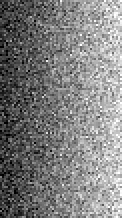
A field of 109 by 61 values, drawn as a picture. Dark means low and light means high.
Grain: fine. Stripes: none. Slope: up to the right. Odd rows or columns: none.
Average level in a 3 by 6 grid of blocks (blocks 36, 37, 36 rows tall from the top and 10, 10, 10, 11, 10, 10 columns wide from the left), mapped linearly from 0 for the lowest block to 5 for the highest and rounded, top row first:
0 1 2 3 4 5
0 1 2 3 4 5
0 1 2 3 4 5
